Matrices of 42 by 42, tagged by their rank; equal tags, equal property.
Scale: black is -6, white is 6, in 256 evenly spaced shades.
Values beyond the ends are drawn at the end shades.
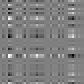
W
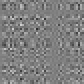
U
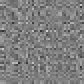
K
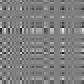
W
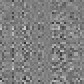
K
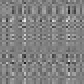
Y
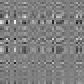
Y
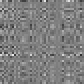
U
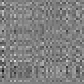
U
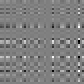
W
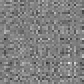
K
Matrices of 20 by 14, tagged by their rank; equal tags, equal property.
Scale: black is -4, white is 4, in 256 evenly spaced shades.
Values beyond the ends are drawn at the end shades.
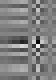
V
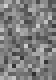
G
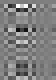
V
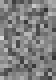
G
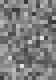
G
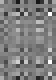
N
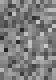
G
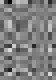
N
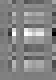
V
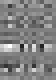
N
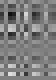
V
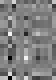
N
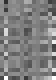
N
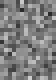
G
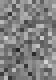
G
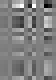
V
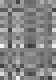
N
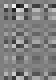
V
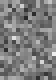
G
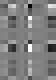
V
